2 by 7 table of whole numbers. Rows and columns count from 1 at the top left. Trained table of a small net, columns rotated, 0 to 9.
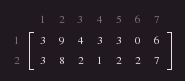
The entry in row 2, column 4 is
1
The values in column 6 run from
0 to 2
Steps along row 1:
up down down same down up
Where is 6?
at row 1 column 7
